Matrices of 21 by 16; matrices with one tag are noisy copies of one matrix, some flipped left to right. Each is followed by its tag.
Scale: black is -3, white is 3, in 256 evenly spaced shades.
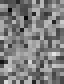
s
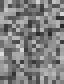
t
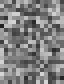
t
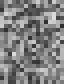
t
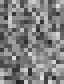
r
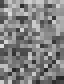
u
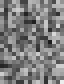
r
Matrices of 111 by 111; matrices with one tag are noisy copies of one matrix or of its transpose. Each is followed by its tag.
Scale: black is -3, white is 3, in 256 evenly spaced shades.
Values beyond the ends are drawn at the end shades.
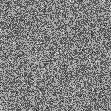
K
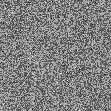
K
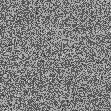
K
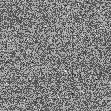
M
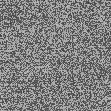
M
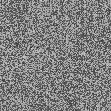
M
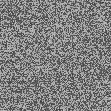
M
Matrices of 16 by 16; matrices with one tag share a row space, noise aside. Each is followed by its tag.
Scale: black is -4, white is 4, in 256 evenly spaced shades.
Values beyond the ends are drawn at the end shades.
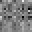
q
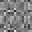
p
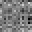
q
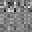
p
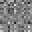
p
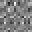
p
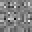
p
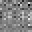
q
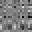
q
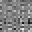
q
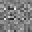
p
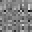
q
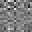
p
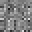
p
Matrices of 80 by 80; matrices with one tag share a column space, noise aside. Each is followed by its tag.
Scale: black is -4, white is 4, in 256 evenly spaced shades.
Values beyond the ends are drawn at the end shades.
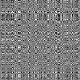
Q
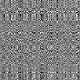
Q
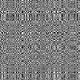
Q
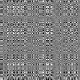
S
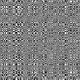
S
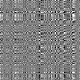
Q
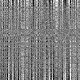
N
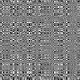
S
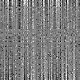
N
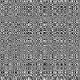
S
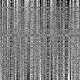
N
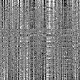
N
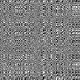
S
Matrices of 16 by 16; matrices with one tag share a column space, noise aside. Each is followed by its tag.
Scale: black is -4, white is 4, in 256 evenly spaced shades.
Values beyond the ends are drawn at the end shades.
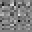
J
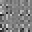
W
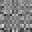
W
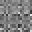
W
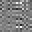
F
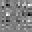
J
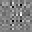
J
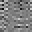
F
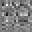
J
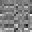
W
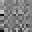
W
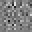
J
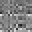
W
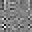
F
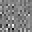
W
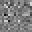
J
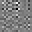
F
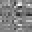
J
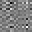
F
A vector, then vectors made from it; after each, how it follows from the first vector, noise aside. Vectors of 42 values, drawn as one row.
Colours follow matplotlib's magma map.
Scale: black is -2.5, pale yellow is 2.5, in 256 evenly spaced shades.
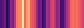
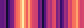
copied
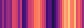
wrapped around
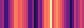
wrapped around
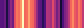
copied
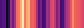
copied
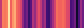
wrapped around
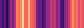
copied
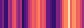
wrapped around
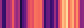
wrapped around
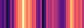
copied
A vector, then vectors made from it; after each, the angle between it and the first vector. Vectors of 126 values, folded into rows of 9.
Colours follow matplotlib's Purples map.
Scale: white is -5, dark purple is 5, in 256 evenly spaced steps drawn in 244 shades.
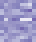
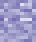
nearly parallel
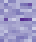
nearly opposite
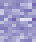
nearly parallel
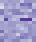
nearly opposite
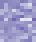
nearly parallel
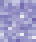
orthogonal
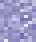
partly opposed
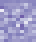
partly aligned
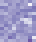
partly aligned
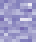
nearly parallel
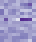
nearly opposite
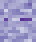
nearly opposite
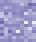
orthogonal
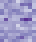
nearly opposite
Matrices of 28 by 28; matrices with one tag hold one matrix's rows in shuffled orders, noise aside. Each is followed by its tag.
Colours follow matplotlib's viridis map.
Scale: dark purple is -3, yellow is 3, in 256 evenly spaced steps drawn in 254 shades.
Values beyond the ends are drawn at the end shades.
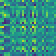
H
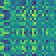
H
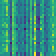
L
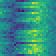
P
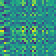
H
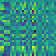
H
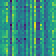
L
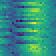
P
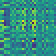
H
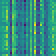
L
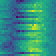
P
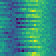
P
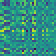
H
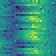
P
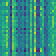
L
